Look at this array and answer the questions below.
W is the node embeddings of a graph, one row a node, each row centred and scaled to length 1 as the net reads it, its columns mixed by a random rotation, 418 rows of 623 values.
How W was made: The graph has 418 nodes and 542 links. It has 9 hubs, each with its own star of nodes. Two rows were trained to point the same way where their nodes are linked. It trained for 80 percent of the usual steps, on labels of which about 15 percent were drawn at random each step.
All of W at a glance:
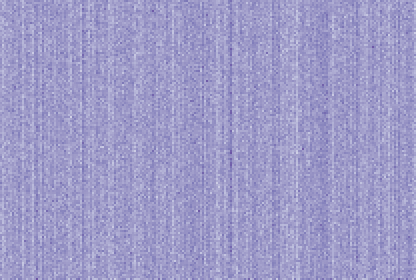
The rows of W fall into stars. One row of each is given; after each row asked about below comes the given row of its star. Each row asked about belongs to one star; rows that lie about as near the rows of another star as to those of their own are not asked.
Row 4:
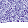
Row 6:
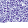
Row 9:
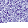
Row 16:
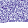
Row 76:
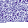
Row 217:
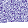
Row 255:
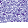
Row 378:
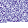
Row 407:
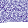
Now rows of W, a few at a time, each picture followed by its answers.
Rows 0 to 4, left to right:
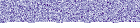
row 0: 6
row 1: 217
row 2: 217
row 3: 76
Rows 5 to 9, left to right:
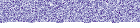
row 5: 407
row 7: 4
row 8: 6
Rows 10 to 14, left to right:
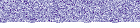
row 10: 407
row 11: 6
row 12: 378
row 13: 255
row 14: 217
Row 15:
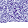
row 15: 4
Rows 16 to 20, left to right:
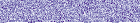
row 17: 16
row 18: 255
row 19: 16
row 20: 76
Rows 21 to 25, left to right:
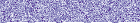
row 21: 9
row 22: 255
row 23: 4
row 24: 76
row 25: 6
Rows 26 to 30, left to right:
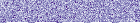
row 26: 6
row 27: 9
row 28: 4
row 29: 407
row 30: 255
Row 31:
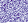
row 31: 76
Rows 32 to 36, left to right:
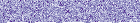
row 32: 9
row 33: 407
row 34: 6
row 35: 6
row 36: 6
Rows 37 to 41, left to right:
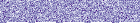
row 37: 9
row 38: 6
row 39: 4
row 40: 6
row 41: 4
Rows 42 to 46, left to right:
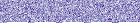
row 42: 16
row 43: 407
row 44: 255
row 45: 217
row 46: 217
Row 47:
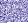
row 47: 255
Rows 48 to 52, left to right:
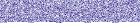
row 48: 6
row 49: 4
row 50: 407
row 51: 6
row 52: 255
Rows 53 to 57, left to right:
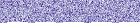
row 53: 16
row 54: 9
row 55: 255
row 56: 9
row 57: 378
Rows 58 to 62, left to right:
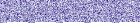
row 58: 255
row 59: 217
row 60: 9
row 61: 255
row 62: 9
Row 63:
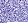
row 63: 9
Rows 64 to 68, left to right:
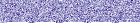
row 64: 76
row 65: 9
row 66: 255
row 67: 407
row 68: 255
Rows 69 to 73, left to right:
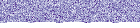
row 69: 217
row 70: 76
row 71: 9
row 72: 16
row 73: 217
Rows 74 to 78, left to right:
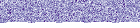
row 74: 9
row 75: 76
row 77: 9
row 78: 16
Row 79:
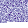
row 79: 407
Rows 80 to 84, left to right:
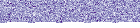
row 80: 9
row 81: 378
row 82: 255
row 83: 217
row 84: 16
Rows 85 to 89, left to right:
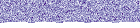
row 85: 76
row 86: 6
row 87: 16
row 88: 255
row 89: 76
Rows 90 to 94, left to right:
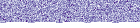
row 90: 76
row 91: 6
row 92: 6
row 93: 255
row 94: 378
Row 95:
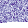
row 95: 4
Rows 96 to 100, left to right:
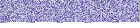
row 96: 16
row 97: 16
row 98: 4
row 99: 4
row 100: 76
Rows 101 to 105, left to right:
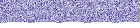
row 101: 407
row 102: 4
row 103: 255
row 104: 255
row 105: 6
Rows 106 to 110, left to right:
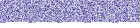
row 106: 6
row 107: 378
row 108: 255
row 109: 255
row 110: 6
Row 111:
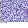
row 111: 378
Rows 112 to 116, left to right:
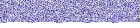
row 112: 217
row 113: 407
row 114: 9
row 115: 6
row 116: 4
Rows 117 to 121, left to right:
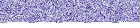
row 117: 217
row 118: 4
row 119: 407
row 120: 378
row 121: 9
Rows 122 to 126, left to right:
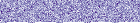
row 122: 378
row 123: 407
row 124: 217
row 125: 16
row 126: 255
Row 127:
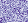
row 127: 4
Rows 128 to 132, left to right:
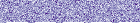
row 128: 6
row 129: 9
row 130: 255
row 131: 76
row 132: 9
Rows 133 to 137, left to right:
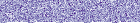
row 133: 217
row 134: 407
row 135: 76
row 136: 255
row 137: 6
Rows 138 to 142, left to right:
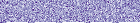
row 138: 9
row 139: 255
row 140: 6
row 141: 76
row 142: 6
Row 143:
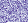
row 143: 16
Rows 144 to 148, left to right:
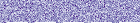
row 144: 6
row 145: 76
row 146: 407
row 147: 378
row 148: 4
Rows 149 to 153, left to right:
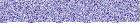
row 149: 4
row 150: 9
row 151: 407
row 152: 407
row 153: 76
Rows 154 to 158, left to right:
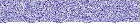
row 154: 6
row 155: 9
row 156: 407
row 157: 16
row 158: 378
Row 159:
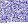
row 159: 4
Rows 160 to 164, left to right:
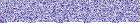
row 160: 9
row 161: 255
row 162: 6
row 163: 407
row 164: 4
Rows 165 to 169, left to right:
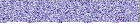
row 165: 6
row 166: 4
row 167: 6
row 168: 16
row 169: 9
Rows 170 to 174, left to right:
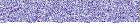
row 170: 6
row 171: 9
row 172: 217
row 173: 407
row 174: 6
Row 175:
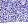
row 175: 16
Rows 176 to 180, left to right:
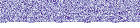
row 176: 378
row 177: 6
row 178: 4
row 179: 217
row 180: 9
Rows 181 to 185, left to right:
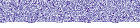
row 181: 4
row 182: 9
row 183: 217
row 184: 407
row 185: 6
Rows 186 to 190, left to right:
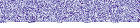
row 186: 378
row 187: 16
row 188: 76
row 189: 76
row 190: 378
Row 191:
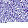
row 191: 4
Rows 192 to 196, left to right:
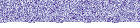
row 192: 6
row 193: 378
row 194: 76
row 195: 16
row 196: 4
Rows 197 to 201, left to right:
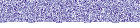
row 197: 76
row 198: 255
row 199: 6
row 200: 76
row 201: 407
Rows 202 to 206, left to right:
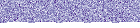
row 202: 9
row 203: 378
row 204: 76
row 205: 6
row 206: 9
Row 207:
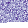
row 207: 407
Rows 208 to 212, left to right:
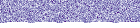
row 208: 9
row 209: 6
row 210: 6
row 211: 4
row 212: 407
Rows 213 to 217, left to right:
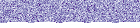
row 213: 9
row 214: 16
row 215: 9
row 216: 407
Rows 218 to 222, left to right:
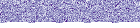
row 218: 76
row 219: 255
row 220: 9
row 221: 255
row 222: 407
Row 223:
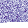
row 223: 378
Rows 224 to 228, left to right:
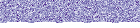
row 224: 378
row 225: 6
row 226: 4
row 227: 16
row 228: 407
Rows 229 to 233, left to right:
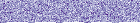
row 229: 9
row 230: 217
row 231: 9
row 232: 255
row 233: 76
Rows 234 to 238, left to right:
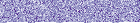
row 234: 76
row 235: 255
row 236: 76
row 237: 407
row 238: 16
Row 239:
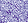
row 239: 9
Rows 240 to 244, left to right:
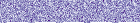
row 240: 407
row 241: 6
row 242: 16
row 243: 6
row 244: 6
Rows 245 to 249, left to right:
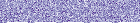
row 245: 4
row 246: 407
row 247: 76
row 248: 6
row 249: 16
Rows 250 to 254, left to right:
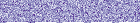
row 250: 407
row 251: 217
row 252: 378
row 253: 378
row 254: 255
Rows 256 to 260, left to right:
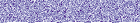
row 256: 4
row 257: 9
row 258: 255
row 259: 378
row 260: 16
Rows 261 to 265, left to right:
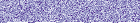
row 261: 6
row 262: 217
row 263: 76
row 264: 9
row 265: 16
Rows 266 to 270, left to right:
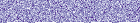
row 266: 407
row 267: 6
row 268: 378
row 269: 378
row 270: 76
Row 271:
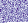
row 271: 6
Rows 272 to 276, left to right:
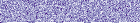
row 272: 378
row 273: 255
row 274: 16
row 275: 407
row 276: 407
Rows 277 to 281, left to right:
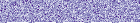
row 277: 217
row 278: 378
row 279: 4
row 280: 217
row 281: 16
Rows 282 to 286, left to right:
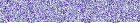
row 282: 378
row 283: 407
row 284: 255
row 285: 16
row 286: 255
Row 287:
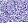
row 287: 9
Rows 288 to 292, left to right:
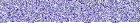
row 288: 255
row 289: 407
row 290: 76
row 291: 217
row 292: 255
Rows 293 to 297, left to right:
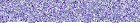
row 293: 16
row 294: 378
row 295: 378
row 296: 217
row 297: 378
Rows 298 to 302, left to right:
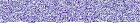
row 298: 16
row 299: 9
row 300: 217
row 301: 16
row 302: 76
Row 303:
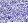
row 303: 255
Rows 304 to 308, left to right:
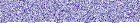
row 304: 378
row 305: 76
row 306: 217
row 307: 9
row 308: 4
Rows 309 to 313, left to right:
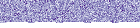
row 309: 76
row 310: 6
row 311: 255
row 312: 407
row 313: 407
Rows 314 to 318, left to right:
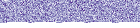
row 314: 255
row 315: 4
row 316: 76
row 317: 16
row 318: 407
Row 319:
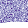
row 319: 4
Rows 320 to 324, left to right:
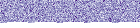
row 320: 378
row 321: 76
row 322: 378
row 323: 378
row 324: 16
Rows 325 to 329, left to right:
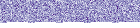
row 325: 76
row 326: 6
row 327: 217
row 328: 6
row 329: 378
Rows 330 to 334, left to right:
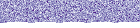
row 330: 255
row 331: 255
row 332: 9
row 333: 217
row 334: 76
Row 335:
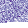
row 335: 4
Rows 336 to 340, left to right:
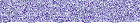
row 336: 16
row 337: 76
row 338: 76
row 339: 9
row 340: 76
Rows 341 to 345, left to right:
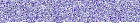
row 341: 9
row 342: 255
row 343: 4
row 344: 6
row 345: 9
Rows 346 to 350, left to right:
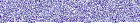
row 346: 9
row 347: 16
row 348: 9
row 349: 255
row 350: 6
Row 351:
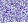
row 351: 217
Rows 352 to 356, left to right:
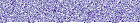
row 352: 217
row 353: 4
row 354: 255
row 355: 9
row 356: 9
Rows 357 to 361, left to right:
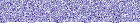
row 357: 407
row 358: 76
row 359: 4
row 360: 4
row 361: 217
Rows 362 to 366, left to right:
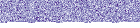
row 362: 378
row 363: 9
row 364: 378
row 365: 378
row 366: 255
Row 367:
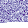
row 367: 9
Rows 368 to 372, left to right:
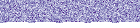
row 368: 76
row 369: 255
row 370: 407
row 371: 217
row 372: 255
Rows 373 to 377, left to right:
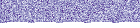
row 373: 255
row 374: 407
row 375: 217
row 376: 217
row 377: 4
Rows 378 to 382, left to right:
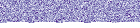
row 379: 4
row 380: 4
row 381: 9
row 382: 76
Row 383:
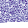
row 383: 217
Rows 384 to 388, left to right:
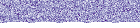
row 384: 76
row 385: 16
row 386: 16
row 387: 6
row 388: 378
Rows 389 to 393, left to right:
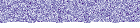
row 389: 4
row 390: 16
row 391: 6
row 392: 255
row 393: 76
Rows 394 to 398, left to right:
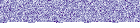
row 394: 9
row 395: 9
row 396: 407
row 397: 9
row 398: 4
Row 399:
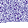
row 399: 76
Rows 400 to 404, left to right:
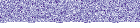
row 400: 6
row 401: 4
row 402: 9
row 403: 378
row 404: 4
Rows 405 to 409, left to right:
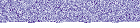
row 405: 407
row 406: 9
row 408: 217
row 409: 76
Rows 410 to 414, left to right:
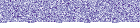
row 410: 407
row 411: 407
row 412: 4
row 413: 6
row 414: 407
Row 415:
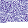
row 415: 217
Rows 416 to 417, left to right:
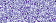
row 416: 4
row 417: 9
